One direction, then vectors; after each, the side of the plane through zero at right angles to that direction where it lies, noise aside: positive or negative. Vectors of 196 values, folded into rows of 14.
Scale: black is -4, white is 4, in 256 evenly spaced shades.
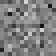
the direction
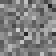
positive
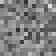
negative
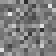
negative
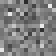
negative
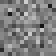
positive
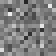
negative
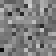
positive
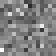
negative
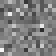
negative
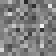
negative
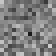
negative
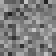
positive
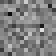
positive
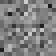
positive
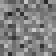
positive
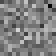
positive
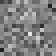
positive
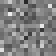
negative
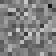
positive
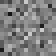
positive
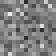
negative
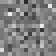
negative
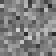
positive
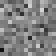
positive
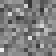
negative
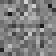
positive
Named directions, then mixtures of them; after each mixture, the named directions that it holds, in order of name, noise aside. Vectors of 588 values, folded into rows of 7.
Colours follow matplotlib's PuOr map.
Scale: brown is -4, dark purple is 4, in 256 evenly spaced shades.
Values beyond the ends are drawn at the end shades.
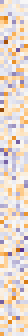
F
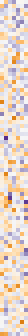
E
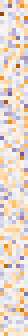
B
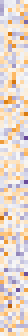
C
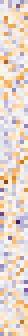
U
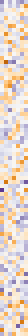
C, U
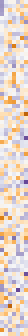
C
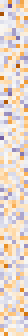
B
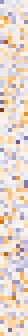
C, F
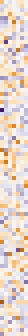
F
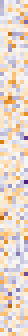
C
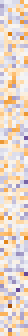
C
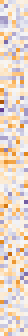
E, F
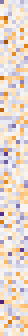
F, U
